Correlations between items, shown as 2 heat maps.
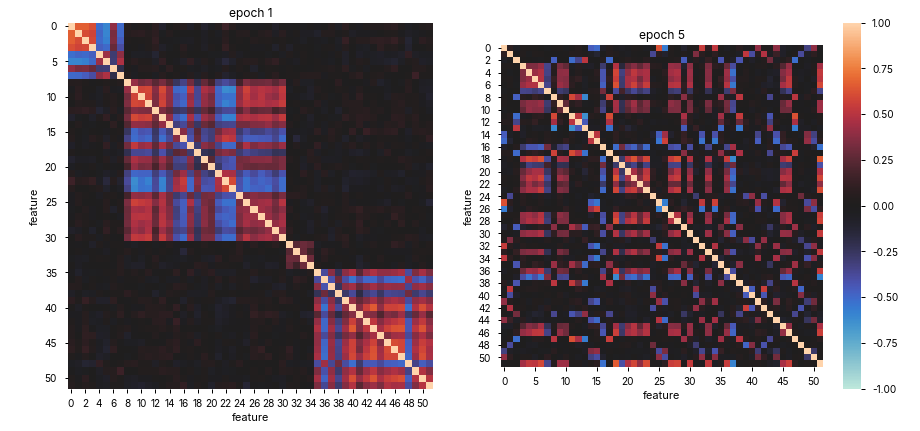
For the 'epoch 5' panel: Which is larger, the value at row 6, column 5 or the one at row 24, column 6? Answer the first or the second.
the first
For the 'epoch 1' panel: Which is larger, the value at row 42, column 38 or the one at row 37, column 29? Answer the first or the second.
the second
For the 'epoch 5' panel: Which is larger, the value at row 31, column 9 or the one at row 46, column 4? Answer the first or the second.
the second
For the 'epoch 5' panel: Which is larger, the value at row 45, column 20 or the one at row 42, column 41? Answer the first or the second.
the first
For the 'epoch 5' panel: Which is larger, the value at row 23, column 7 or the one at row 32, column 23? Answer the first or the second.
the second
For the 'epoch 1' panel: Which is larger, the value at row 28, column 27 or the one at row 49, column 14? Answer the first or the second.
the first
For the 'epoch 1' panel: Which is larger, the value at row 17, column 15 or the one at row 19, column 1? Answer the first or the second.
the second
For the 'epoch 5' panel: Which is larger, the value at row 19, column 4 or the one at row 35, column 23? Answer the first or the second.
the second
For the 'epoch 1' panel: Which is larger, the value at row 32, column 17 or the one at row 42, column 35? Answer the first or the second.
the second
